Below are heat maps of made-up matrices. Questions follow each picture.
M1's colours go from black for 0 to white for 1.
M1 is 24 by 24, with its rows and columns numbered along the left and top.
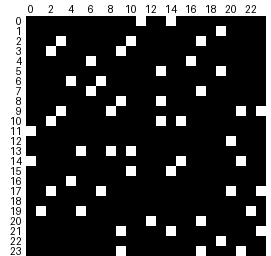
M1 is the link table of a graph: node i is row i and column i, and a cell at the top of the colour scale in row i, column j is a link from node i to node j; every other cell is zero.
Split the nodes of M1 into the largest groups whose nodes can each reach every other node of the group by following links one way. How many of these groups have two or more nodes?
1
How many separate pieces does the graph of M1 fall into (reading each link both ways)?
2
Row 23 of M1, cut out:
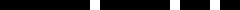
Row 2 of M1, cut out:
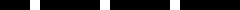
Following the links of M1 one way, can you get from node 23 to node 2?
yes
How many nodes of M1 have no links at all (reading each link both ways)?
1
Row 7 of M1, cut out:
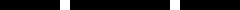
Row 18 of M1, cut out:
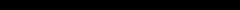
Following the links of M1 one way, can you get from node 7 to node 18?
no
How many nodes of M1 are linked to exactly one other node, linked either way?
5
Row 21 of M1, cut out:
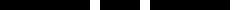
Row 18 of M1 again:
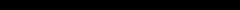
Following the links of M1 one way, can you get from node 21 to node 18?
no
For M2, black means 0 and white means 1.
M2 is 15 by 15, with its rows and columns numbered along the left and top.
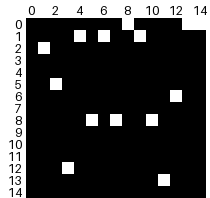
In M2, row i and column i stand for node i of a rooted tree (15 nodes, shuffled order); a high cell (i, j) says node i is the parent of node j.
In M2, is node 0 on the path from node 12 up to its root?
yes
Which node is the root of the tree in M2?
0
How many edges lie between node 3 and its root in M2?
7
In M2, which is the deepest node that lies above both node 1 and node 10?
8
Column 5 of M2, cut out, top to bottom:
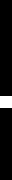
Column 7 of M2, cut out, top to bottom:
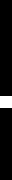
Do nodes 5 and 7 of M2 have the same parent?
yes
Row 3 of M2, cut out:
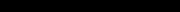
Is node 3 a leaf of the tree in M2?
yes
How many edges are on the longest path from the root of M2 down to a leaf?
7
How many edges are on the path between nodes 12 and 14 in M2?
7
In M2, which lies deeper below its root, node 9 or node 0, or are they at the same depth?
node 9
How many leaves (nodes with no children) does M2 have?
7
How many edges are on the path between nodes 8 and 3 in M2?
6
